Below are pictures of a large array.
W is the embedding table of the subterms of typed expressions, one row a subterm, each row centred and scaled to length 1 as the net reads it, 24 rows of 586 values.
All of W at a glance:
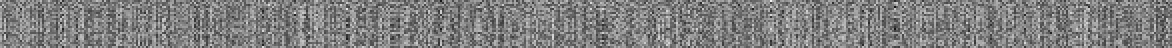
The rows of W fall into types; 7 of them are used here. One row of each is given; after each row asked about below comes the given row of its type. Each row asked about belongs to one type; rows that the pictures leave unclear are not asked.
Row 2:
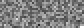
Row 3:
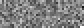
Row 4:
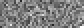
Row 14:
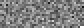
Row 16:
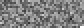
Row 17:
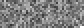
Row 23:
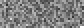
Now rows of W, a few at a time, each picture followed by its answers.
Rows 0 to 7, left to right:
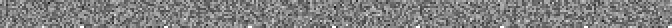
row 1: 14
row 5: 16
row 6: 3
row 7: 16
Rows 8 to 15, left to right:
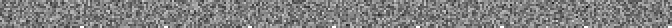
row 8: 3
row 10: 17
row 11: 23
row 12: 23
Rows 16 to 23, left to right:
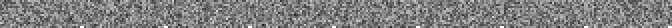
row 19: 23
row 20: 3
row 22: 16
